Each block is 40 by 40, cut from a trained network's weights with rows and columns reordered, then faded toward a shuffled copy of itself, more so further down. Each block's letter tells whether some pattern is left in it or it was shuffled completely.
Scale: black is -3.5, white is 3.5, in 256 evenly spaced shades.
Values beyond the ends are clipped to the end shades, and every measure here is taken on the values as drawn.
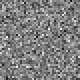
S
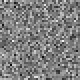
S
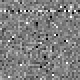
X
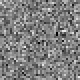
S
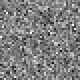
S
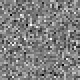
S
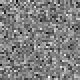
X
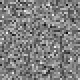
X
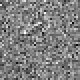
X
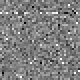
X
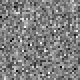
S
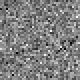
S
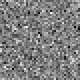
S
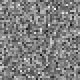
S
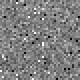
S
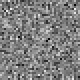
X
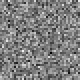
S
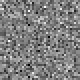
S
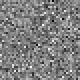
S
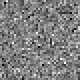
S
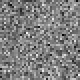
S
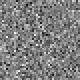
X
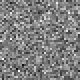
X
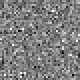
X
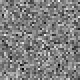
X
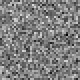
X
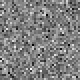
S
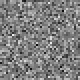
S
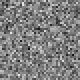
S
